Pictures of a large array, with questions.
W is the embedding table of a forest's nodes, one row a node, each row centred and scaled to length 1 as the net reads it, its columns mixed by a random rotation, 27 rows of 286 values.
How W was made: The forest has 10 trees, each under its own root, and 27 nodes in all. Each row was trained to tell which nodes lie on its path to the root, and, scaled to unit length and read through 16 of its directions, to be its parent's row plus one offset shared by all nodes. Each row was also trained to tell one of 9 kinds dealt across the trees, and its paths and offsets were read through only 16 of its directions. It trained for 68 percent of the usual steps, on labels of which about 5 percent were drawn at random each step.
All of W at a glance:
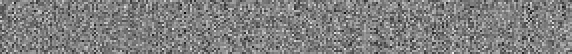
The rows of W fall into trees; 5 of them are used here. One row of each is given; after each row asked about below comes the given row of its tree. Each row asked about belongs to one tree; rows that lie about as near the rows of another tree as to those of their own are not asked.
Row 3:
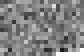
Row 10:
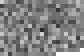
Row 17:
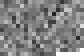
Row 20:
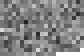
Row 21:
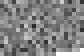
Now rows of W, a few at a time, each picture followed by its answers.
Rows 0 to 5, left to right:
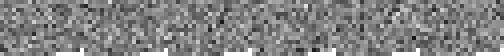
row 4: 17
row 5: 20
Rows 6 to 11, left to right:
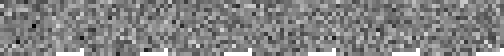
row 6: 17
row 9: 20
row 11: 3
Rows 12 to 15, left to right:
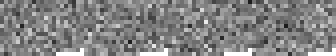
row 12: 21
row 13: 3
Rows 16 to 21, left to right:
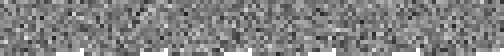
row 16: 21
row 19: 3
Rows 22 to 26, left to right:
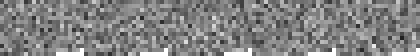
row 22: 17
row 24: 21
